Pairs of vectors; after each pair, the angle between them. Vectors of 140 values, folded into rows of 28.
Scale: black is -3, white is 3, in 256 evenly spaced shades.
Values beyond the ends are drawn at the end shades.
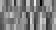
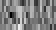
orthogonal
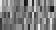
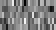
partly aligned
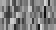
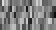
orthogonal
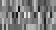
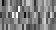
nearly opposite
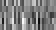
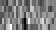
partly opposed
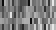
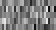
orthogonal
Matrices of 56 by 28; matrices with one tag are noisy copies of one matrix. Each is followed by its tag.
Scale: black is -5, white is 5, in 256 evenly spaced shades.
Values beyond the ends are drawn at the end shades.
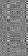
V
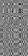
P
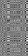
V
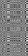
V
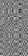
P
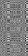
V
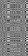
V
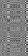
V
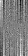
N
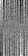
N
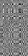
P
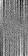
N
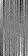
N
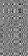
P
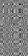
P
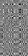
P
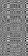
V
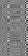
V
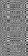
V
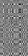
P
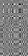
P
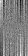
N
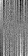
N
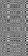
V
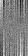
N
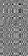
P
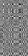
P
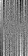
N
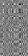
P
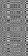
V
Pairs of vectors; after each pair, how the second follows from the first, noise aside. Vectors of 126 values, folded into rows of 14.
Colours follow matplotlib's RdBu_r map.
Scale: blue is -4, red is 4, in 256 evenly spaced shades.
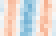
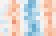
wrapped around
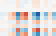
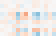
shrunk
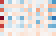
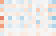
shrunk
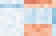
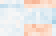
shrunk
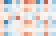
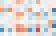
wrapped around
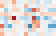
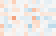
shrunk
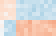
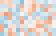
shuffled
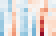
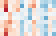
wrapped around
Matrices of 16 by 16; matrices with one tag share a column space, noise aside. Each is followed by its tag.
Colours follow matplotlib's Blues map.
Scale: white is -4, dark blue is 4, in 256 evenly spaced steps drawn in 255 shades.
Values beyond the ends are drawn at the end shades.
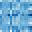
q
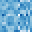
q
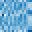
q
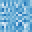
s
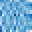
q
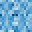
q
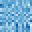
s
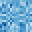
s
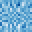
s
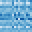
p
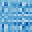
s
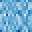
q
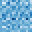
p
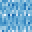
q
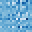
p
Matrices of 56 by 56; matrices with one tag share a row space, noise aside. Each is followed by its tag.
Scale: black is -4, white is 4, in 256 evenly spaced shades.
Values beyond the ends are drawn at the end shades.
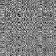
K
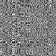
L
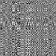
L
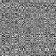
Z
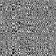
L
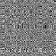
K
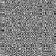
K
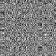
K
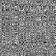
Z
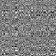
Z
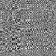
L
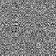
Z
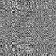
L
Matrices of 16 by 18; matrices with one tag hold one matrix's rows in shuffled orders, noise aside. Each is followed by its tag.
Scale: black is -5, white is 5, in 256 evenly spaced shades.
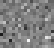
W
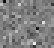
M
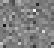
M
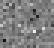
M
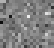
W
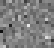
W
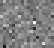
M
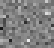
W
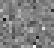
M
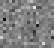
M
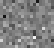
M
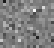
M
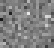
W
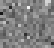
W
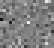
W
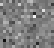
M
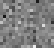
M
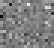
W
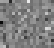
W
